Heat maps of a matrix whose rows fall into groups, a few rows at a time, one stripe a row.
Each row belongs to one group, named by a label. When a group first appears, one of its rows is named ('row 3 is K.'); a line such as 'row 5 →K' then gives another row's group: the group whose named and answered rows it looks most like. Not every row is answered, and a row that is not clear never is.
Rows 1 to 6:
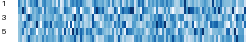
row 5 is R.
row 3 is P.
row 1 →R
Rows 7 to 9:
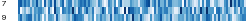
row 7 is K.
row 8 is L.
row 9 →P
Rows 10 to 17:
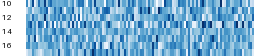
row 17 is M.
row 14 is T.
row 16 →L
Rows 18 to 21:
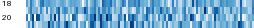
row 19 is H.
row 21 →M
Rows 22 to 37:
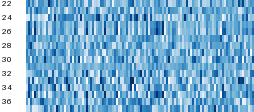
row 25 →T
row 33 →M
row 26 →T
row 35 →T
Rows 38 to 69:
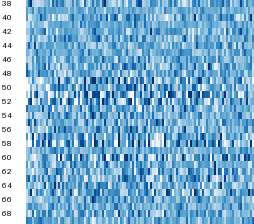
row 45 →P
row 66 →M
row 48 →R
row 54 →M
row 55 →T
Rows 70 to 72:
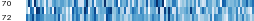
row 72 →K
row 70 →T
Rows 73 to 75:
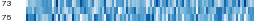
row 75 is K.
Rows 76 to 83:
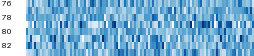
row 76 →M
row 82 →T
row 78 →L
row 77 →P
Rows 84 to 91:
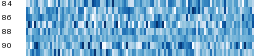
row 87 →T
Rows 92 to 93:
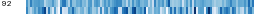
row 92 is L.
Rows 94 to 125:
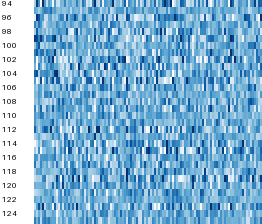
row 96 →H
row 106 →H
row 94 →T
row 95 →P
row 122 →R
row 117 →L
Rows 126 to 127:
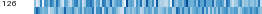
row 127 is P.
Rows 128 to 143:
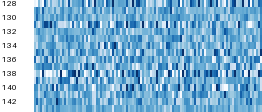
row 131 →P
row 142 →M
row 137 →K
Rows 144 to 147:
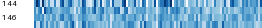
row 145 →K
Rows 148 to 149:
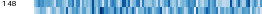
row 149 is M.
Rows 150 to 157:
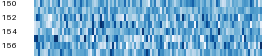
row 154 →R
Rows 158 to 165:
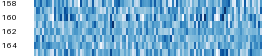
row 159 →H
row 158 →K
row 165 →H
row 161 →T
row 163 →T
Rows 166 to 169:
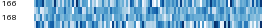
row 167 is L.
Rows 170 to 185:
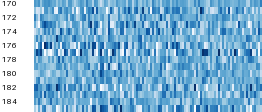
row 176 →K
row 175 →M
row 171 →R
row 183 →K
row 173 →P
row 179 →L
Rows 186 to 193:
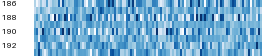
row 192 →L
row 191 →P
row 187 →M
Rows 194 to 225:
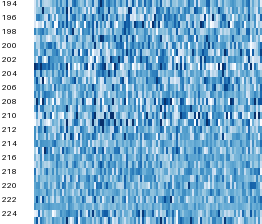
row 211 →M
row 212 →K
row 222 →T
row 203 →K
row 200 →P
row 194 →M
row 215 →K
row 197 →R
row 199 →M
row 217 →M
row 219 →L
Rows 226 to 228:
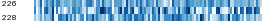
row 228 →R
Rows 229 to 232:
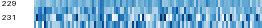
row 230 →K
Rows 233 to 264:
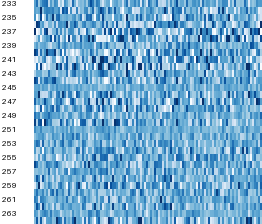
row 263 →P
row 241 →M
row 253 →T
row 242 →M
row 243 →H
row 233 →P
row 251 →K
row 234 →K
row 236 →H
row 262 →T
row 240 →R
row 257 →H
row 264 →M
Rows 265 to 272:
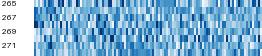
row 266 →R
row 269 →M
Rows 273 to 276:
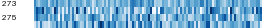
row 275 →P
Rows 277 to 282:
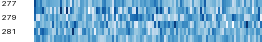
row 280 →H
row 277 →K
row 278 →K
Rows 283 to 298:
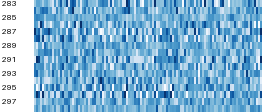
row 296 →T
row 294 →M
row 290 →K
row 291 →H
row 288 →T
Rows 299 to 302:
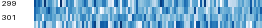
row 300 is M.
